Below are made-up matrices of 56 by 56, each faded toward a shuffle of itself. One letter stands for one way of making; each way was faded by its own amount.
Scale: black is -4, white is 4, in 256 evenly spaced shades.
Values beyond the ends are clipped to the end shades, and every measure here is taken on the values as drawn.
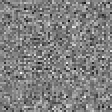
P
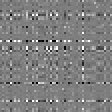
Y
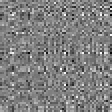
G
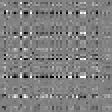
Y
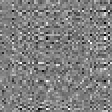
G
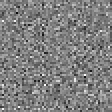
P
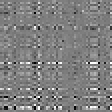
Y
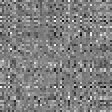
G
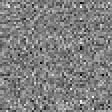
P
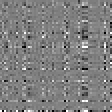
Y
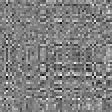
G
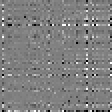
Y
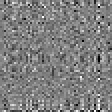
G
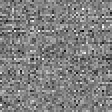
P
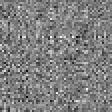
P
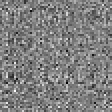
P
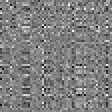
G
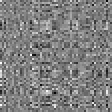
G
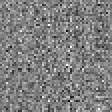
P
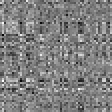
G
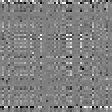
Y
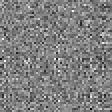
P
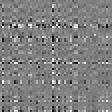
Y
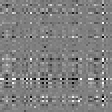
Y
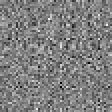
P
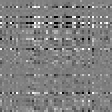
Y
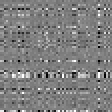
Y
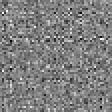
P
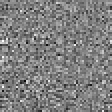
P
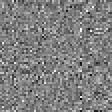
P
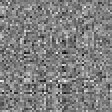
P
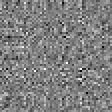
P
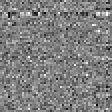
P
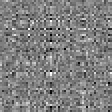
G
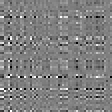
Y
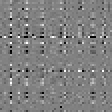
Y
